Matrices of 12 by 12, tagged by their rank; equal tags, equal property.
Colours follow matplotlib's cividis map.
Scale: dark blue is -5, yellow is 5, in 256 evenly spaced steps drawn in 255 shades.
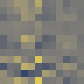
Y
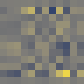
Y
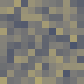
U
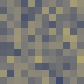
U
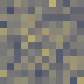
U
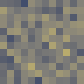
U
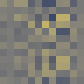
Y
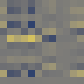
Y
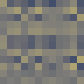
Y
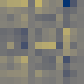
Y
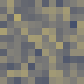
U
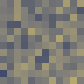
U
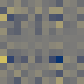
Y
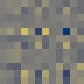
Y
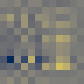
Y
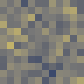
U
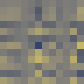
Y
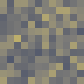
U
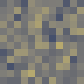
U
